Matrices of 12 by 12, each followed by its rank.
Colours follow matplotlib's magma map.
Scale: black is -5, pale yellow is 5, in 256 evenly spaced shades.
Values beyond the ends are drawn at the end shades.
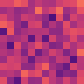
full rank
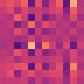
two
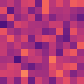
full rank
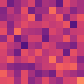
full rank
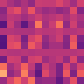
two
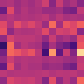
two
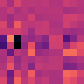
two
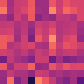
two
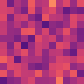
full rank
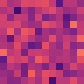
full rank
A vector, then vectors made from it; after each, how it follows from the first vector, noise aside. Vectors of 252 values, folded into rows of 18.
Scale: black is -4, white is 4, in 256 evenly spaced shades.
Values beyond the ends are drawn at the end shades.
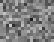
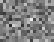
negated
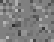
partly zeroed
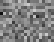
wrapped around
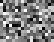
scaled up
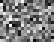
scaled up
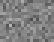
shrunk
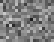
copied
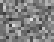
negated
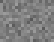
shrunk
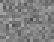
shrunk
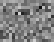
wrapped around
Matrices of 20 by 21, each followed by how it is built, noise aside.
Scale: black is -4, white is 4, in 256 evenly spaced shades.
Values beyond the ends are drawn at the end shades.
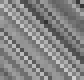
Toeplitz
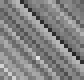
Toeplitz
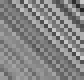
Toeplitz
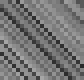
Toeplitz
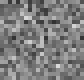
noise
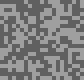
noise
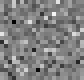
noise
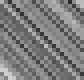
Toeplitz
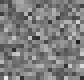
noise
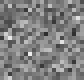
noise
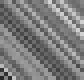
Toeplitz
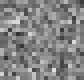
noise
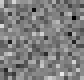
noise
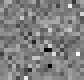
noise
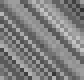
Toeplitz
